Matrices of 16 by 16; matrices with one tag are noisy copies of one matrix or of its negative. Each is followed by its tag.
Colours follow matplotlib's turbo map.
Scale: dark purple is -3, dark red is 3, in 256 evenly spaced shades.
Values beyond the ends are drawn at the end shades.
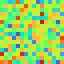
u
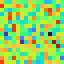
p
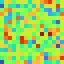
p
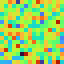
u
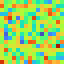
p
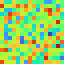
p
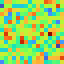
p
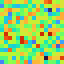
p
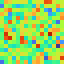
p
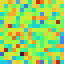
u
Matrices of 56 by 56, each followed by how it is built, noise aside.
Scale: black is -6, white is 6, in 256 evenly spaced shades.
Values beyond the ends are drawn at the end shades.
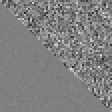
upper triangular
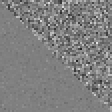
upper triangular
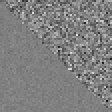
upper triangular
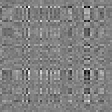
low rank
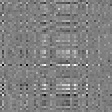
low rank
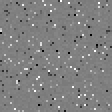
sparse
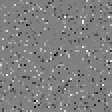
sparse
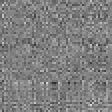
low rank
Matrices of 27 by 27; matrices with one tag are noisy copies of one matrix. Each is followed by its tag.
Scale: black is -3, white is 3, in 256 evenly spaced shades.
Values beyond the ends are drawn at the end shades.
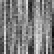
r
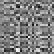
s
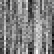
r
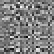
s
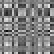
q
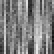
r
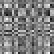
q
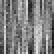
r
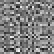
s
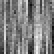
r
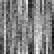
r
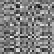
s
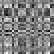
q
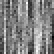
r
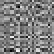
s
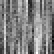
r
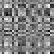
q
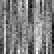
r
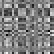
q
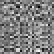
s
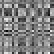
q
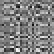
s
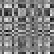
q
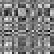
q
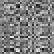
s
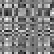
q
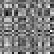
q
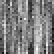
r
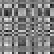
q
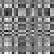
q
